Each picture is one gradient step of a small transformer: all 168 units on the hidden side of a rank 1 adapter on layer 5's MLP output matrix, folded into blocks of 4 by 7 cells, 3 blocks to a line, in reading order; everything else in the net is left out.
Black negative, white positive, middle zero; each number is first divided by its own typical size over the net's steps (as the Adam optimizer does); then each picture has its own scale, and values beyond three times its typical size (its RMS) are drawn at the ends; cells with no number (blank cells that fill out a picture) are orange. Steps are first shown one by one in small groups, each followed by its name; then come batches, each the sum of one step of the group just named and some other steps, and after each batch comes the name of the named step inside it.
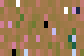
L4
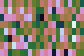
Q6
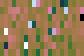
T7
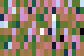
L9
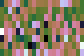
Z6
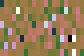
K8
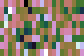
Z6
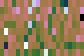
T7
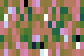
Z6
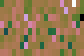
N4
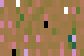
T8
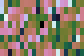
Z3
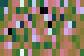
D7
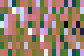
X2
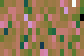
N4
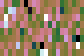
X2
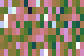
X2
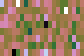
T8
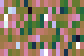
Z3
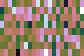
X2
